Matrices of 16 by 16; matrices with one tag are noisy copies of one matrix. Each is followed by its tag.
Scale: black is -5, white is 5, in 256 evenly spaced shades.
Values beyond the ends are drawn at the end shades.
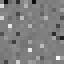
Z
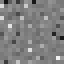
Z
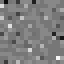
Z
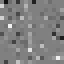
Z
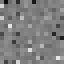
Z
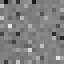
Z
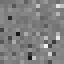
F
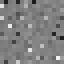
Z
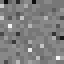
Z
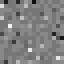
Z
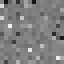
Z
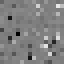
F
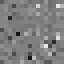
F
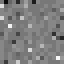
Z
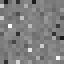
Z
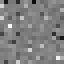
Z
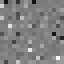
Z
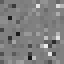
F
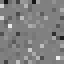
Z
